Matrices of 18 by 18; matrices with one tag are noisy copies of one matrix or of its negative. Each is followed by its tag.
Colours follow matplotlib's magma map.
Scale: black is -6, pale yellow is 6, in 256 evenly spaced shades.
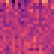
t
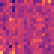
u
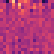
t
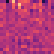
t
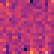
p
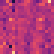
u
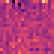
t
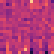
p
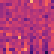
p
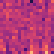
p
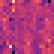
u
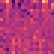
t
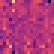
u
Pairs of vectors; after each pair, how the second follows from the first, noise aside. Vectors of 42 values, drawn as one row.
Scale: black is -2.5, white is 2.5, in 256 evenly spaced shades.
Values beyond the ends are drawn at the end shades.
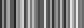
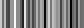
negated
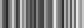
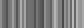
shrunk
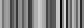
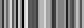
reversed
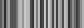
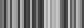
sign-scrambled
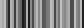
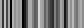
shuffled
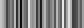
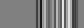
partly zeroed
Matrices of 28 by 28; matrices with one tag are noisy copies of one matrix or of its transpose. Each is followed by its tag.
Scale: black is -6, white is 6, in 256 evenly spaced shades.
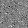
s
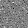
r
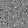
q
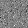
q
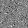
s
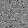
q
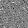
r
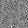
s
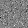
q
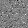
q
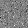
q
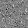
s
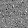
s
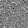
r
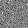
r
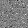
q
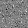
s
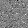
q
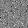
q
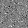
s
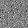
q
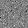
q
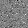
q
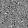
s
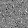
s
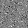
s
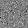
q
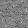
s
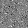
s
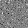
r
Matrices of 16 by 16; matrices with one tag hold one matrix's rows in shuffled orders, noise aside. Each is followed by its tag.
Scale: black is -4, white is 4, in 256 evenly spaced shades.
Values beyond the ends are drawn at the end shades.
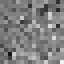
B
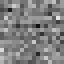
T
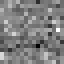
T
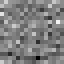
T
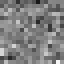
T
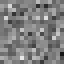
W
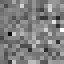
B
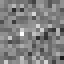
W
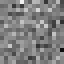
W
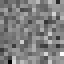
B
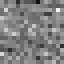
T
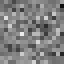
W
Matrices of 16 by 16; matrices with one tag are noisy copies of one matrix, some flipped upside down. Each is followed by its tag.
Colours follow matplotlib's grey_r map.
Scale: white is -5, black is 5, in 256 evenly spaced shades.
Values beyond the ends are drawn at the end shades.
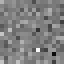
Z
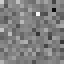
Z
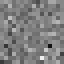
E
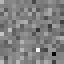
Z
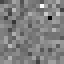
E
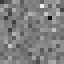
E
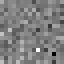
Z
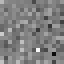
Z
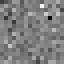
E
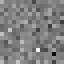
Z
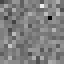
E
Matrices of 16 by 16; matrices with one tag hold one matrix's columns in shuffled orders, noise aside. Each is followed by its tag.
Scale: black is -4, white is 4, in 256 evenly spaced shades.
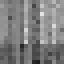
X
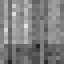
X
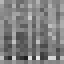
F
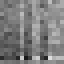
F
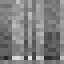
F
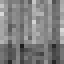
X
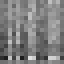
F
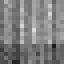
X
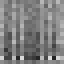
F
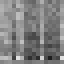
F
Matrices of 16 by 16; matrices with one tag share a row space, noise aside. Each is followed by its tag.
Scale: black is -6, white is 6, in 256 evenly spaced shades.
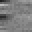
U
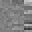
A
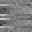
U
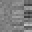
A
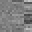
A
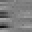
U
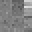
A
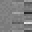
A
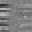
U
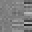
A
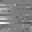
U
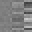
A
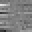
U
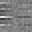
U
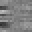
U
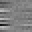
U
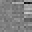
A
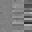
A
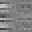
U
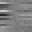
U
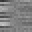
U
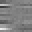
U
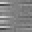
U
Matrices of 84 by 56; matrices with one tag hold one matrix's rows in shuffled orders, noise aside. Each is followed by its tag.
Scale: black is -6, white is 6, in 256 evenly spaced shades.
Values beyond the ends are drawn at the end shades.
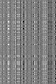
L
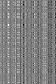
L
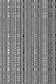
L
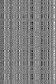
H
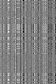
L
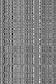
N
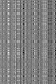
L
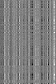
H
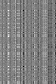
L
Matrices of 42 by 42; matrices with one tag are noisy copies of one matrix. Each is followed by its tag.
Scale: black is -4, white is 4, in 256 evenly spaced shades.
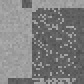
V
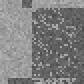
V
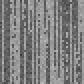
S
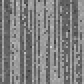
S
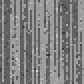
S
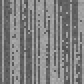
S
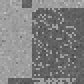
V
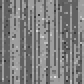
S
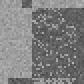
V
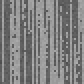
S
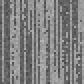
S
